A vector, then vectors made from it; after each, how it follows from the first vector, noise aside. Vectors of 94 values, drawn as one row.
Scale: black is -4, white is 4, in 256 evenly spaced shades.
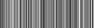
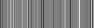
partly zeroed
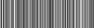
reversed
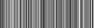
copied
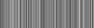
shrunk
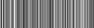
reversed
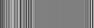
partly zeroed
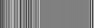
partly zeroed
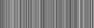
shrunk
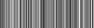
copied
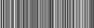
reversed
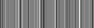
partly zeroed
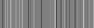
partly zeroed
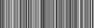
copied
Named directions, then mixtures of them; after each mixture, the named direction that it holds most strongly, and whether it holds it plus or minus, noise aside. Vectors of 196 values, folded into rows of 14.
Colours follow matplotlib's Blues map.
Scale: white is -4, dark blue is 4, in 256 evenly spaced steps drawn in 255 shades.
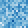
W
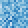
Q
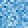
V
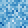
W, minus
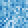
Q, minus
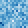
W, minus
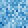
W, minus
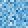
V, plus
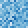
Q, plus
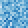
Q, plus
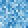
W, plus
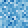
V, minus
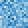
V, minus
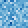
V, minus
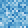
W, plus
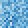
Q, plus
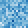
W, plus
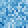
W, minus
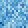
W, minus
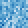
Q, minus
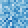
Q, plus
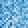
Q, minus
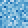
V, plus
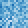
Q, minus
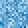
W, minus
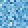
V, plus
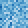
Q, minus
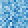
Q, plus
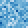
V, plus
